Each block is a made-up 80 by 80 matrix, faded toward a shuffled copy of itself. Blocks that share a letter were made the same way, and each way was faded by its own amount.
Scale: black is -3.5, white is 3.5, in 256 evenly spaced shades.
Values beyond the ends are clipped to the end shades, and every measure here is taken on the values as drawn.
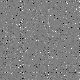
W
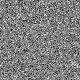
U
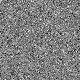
U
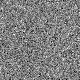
U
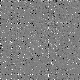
W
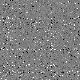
W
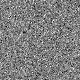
U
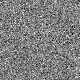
U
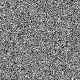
U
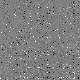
W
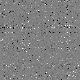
W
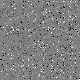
W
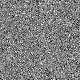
U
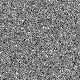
U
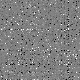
W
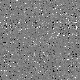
W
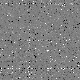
W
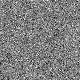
U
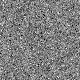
U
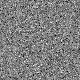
U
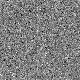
U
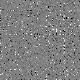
W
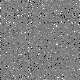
W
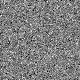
U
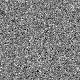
U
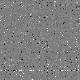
W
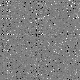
W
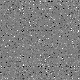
W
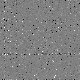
W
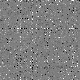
W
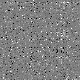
W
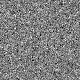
U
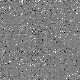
W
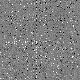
W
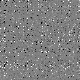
W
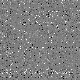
W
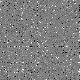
W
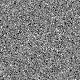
U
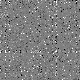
W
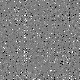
W
